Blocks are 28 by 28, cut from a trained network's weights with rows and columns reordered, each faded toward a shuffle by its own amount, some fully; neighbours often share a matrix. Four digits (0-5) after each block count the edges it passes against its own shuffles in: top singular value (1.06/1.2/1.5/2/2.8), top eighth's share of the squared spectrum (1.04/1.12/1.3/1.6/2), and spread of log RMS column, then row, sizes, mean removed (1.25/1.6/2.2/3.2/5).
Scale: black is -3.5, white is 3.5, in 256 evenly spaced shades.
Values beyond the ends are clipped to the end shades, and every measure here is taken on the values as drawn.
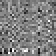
3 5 2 2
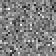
1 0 0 0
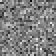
1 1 0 0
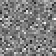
2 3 0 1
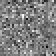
1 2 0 0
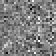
2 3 2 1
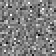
0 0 0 0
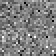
1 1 0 0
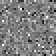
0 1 0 0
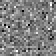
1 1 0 0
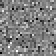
0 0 0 0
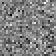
2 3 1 0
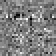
2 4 1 2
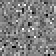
0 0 0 0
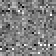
2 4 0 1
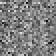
2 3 0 1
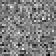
2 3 0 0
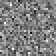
0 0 0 0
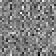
3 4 1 0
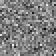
0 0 0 0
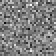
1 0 0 0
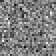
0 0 0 0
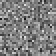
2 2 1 0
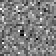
2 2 0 0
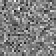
1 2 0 0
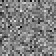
0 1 0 0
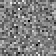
0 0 0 0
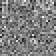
2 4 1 1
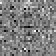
2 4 1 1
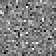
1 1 0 0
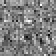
3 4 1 1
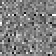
3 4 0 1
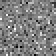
0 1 0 0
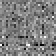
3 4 2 2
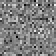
3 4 0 2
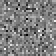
1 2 0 1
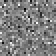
1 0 0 0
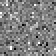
0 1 0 1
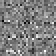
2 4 1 2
